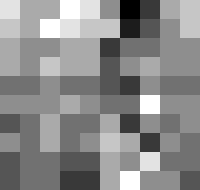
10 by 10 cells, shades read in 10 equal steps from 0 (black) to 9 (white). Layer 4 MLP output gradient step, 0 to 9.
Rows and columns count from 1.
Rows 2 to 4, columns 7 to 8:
1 3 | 4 4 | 5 6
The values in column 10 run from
3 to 7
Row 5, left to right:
4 4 5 4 4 3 2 5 4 4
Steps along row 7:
up up down same up down up down up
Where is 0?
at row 1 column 7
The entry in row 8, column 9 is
5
